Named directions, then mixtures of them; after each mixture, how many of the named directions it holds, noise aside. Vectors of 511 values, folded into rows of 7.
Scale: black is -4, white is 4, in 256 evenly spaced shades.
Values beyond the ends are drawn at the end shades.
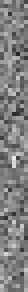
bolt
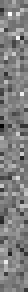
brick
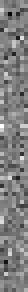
one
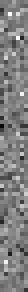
one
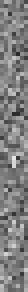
one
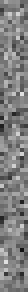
two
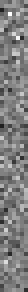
two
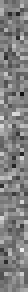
two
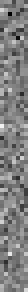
two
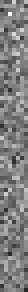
two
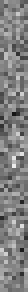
two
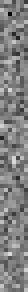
two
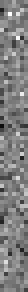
one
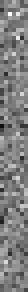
one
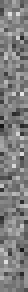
two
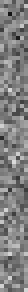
two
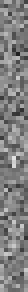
one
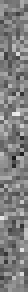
two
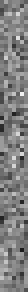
two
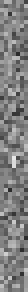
one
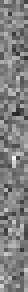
one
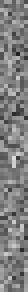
one
